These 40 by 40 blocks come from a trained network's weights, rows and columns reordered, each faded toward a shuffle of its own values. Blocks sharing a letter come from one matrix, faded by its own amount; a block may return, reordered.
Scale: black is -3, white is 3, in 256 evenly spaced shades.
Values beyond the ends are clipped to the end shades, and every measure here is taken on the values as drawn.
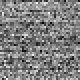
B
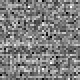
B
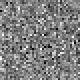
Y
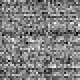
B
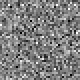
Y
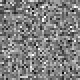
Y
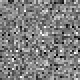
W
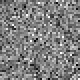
Y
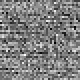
B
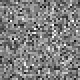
Y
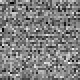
B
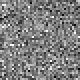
Y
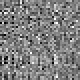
W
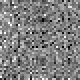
W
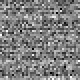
B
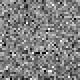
Y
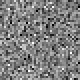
Y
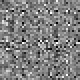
W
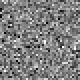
Y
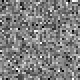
Y
